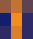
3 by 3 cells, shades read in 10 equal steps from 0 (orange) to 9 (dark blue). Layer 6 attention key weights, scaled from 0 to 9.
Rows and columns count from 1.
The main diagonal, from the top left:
4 0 8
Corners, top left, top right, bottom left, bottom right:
4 6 8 8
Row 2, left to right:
9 0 8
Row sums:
12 17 17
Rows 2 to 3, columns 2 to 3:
0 8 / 1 8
